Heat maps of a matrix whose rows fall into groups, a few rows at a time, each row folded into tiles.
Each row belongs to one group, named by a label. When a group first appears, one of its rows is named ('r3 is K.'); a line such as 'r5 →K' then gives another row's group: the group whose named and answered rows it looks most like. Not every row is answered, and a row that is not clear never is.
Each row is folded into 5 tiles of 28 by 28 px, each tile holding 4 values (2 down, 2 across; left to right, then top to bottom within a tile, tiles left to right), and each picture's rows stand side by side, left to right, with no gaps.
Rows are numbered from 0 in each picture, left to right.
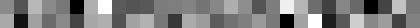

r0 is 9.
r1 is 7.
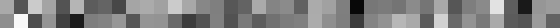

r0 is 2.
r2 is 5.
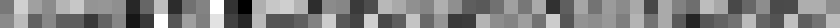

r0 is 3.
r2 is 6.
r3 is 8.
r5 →6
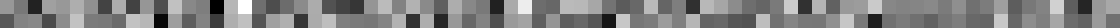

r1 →9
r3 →9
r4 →8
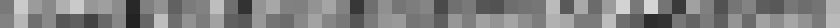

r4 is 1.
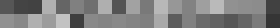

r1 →3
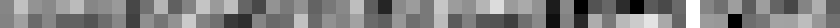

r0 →3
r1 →1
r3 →3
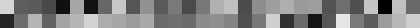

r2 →8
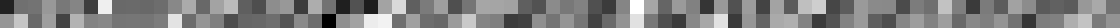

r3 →1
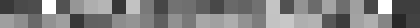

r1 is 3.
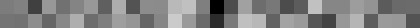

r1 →5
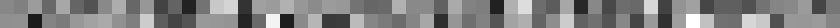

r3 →9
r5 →7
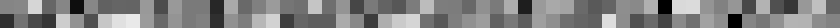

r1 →5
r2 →8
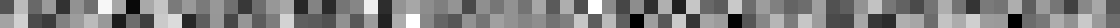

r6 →8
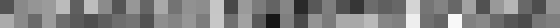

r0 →1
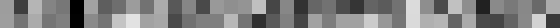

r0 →5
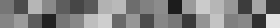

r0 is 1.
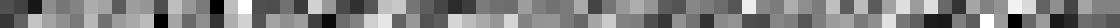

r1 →9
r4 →1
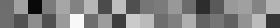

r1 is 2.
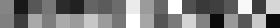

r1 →2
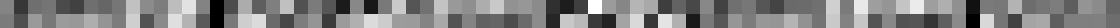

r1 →5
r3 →3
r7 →7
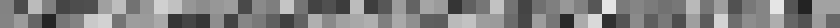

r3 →1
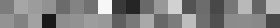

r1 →2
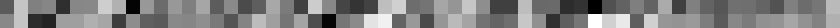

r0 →8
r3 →5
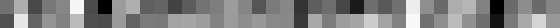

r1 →7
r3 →5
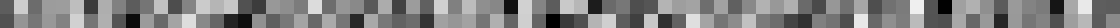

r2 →2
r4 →6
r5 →1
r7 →9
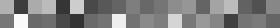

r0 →2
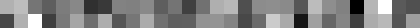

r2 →9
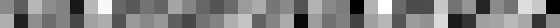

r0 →9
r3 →8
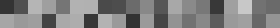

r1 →9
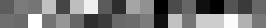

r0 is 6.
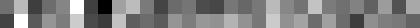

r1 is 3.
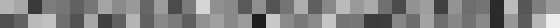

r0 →6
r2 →1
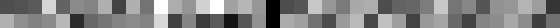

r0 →7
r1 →3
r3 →8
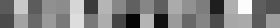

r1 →9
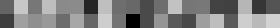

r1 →8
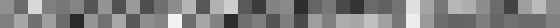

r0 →2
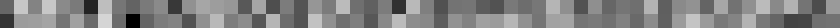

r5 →1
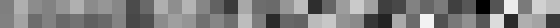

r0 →3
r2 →1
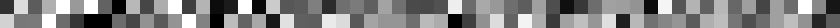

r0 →1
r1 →2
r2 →7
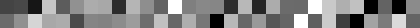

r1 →2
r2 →2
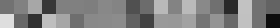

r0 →7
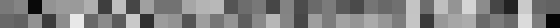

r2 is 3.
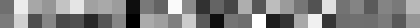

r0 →3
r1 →2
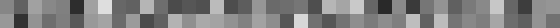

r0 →9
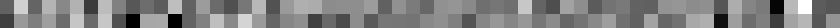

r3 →8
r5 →9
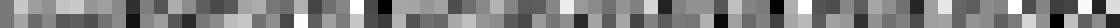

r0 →3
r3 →1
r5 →9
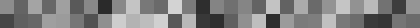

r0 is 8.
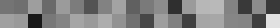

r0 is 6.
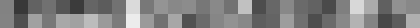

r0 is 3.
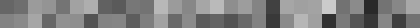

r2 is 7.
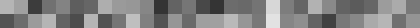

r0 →6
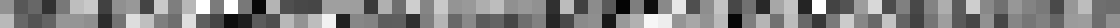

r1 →1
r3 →3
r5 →8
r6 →2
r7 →9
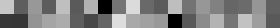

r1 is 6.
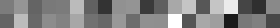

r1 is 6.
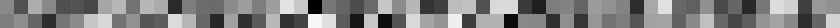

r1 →6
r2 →6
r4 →9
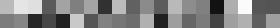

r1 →9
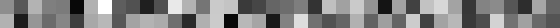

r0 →9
